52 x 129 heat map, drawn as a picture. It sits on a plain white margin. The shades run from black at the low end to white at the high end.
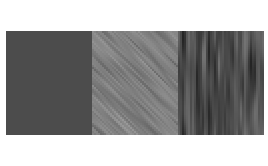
It is made of 1 by 3 panels. Panel 1,1: low, flat. Panel 1,2: middling, slanting down to the right, faint in contrast. Panel 1,3: low, streaked downward.
